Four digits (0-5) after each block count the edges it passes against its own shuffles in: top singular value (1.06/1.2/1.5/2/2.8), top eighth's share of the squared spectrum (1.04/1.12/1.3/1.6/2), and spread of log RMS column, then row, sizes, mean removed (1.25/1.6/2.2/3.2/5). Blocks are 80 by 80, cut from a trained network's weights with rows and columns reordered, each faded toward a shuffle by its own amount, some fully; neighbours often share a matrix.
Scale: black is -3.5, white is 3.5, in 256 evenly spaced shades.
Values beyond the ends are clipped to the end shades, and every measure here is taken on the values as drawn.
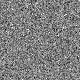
0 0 0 0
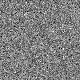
0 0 0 0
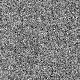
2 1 0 0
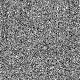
2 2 0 0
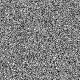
2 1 0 0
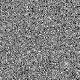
3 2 1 1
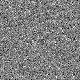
2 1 0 0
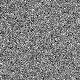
0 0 0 0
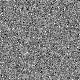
1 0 0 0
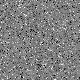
0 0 0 0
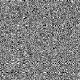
4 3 1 2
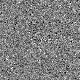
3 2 0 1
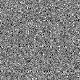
3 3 1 1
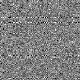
4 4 1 2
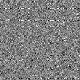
4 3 1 2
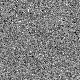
0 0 0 0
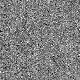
2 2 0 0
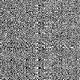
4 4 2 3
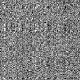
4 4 1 2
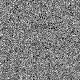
2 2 0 0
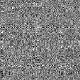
4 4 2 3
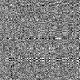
4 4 2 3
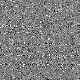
3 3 0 2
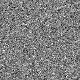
2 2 0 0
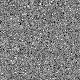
1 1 0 0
